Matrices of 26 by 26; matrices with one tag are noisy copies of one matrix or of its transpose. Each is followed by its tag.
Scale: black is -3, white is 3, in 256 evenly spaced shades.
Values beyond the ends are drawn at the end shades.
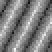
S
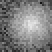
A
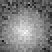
A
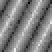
S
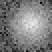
A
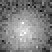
A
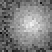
A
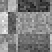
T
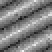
S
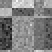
T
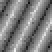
S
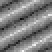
S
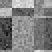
T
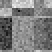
T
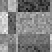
T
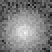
A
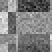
T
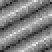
S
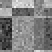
T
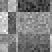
T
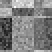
T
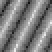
S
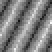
S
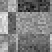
T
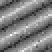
S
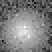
A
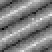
S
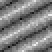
S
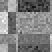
T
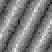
S
